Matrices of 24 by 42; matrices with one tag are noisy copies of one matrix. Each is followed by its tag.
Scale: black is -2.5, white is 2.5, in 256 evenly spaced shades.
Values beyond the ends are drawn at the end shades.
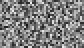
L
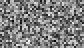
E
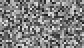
E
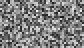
E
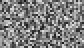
L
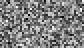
E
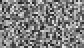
L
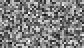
E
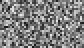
L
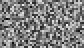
L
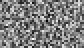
L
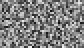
L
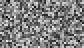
E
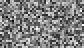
E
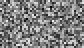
E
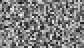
L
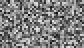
E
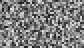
L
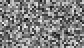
E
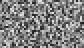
L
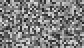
E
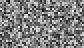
E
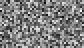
E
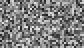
E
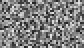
L
